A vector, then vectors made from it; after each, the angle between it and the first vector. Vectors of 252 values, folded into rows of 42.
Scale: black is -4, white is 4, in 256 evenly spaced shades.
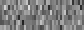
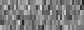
nearly parallel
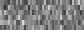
nearly opposite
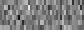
nearly parallel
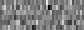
partly aligned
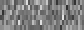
partly aligned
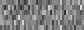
nearly opposite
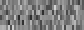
partly aligned
